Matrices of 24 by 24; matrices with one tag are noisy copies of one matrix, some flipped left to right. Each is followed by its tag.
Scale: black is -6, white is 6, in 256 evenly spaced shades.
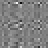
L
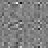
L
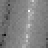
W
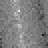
W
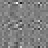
L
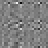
L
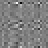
L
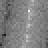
W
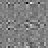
L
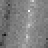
W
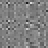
L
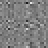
L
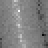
W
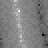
W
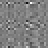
L
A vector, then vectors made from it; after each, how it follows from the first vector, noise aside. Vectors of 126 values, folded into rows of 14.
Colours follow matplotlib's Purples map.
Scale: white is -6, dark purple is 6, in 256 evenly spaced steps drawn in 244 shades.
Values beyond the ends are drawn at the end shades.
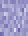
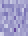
negated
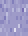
partly zeroed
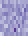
negated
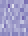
reversed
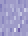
partly zeroed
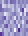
scaled up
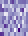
scaled up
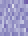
reversed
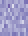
reversed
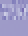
partly zeroed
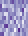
scaled up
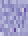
negated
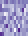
scaled up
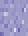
partly zeroed
